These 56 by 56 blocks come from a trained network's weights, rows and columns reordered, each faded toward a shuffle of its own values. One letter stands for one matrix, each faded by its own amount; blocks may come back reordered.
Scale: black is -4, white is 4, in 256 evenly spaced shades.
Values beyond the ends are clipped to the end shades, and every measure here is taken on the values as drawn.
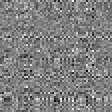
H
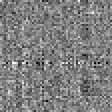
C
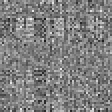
C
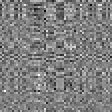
H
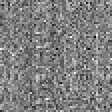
C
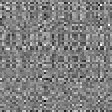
H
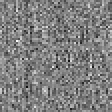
C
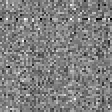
C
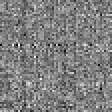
C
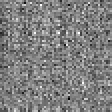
C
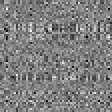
H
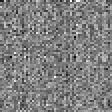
C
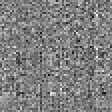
C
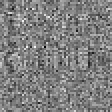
C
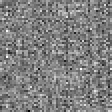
C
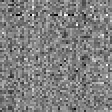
C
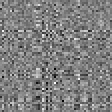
H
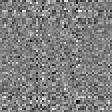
H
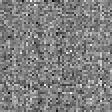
C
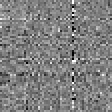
H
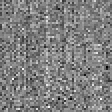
C
